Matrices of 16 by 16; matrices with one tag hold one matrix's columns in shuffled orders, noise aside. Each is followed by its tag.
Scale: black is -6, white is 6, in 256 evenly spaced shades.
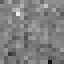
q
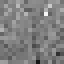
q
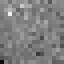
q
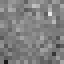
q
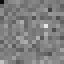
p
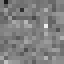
p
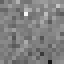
q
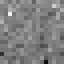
q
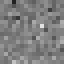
p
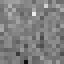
q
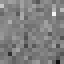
q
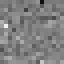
p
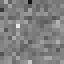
p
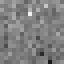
q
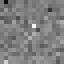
p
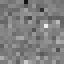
p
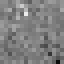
q
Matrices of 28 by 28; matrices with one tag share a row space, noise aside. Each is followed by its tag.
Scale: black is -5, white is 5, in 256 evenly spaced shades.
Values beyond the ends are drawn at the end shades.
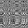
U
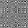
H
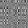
H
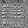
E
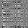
E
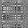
E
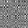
H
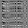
E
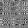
U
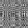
U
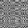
U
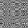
U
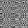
U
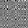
H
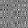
H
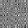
H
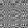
U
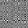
H
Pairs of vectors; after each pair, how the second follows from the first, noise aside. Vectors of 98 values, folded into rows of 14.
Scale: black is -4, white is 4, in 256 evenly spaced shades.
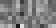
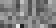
negated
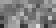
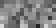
negated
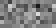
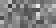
sign-scrambled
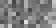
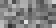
sign-scrambled
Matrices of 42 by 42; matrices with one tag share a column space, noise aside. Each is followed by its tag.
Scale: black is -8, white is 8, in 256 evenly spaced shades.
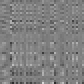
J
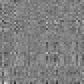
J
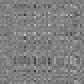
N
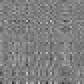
J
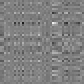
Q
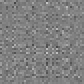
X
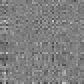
J
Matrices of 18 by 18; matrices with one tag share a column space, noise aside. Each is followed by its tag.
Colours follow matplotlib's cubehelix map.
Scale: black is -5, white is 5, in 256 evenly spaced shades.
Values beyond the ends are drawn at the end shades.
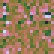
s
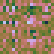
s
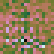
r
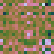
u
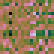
u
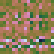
r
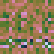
r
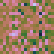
u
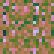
s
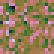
s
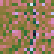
u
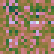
s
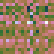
s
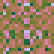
u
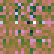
s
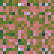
u
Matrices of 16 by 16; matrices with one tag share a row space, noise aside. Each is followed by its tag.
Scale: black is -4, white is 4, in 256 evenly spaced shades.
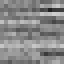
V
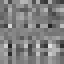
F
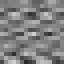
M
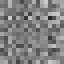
F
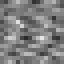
M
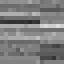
V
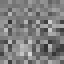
F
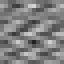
M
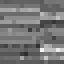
V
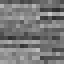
V
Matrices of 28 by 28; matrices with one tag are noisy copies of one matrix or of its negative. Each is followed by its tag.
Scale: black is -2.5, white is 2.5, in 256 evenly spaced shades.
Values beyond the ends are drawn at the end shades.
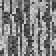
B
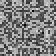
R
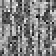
B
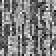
B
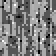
B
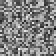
R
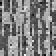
B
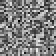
R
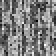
B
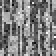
B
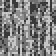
B
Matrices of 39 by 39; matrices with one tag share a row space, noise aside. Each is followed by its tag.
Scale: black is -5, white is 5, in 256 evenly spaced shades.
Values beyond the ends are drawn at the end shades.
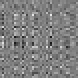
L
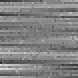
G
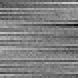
G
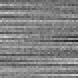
G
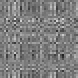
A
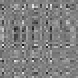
L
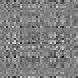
A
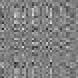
L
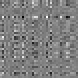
L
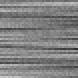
G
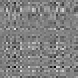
A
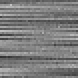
G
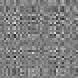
A
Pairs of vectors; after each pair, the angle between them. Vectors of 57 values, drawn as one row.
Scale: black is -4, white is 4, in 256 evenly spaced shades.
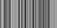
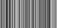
partly aligned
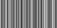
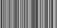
orthogonal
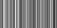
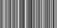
partly aligned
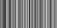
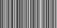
partly opposed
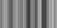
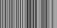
partly aligned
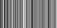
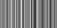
orthogonal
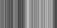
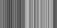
nearly parallel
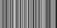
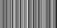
nearly parallel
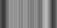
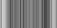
nearly opposite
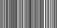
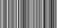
partly opposed
